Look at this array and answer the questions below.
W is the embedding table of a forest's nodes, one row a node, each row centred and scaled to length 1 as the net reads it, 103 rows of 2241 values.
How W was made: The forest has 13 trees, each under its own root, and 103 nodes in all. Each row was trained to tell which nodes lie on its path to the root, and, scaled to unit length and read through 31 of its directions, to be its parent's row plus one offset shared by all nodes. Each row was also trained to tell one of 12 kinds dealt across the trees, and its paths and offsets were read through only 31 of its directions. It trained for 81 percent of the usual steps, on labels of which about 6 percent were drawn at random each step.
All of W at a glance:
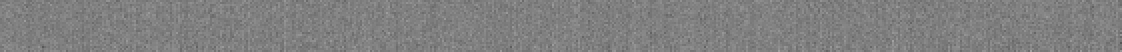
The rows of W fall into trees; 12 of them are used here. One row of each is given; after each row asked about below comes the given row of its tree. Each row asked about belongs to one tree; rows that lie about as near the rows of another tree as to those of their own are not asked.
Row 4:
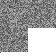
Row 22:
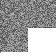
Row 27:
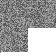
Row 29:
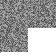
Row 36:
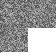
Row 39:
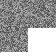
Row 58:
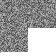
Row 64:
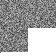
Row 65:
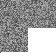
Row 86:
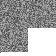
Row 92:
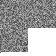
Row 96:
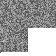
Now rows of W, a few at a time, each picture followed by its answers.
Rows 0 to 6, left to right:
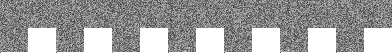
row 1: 65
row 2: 36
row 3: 92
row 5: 4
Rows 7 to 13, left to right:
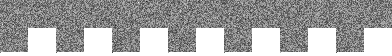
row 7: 64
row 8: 64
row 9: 65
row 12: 64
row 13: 65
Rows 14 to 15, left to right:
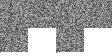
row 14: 39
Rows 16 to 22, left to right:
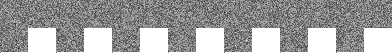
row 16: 36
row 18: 4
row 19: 96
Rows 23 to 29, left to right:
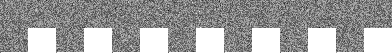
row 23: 92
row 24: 96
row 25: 92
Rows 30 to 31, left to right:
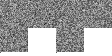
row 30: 4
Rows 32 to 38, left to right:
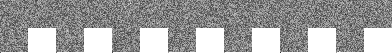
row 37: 22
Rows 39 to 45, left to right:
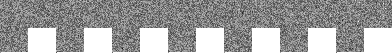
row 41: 4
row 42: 86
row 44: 36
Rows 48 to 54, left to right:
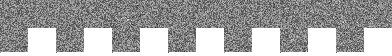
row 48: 29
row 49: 58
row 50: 4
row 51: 65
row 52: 29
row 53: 92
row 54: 65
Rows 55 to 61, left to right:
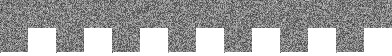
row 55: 64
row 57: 29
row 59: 4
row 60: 86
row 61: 92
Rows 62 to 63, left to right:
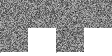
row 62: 96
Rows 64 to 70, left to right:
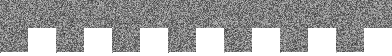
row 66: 92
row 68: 36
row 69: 27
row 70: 36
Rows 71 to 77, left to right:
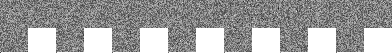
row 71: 65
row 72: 65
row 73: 92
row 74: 64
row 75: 65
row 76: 64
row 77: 4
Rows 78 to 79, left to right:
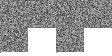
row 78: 4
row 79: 36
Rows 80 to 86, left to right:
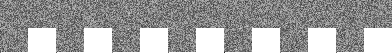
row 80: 27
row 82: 64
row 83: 22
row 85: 36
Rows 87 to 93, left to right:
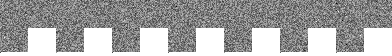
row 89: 64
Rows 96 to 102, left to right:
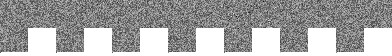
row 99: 92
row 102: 27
